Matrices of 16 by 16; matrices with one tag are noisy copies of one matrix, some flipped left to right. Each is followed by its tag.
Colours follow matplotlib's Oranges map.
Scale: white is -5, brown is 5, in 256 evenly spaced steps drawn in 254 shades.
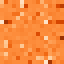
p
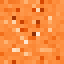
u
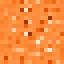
u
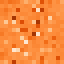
u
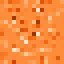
u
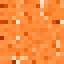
p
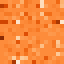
p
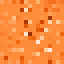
u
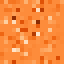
u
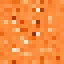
u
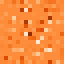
u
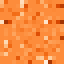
p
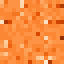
p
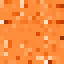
p
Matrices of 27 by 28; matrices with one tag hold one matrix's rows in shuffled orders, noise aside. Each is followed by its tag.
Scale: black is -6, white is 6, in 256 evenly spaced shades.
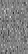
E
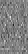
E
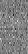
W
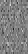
E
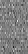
W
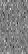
E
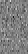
E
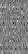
W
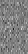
E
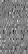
W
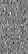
E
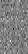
E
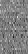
W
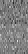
W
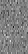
E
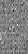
W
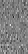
E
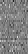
W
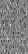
E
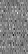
W
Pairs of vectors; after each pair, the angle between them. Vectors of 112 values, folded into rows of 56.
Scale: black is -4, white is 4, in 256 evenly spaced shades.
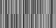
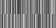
partly opposed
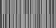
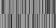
orthogonal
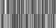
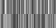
nearly parallel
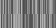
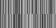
nearly opposite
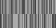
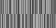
orthogonal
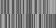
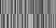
partly opposed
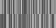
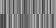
nearly parallel
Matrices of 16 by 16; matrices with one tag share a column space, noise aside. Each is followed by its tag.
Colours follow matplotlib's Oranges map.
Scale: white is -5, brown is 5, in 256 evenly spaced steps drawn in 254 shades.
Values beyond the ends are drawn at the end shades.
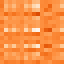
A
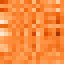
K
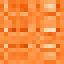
A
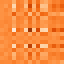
A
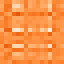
A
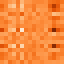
A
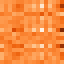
A
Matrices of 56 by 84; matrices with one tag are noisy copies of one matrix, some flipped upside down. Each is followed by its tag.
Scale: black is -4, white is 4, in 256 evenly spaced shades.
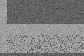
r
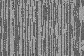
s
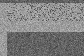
r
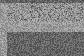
r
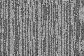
s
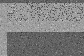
r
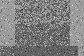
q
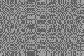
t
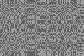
t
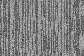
s
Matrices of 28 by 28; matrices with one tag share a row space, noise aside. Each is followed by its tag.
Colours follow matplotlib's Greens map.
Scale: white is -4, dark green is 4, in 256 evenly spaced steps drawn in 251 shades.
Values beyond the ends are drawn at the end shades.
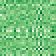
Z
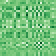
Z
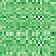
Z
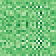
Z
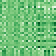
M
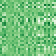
M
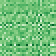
Z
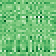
Z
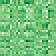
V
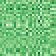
Z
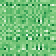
Z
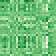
V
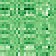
V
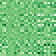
M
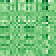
V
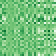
M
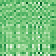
Z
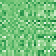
M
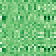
M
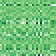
Z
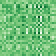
Z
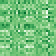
V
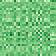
Z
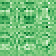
V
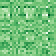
V
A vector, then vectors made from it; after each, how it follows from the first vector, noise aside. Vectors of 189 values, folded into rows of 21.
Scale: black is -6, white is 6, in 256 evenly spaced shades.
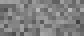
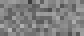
wrapped around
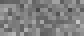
negated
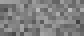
copied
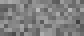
copied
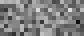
scaled up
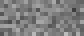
wrapped around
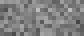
copied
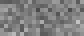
negated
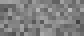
copied
